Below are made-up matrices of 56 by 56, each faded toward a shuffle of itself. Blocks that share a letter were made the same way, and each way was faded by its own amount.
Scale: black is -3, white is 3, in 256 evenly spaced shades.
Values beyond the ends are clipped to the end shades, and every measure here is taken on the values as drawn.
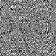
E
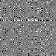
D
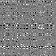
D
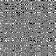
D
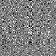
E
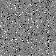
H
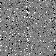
H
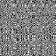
E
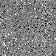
H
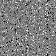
H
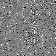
H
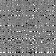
D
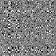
E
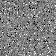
H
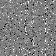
H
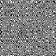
E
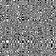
E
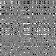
D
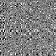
E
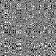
E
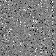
H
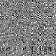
E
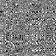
E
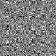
E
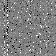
H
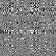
D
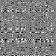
D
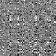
E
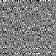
E
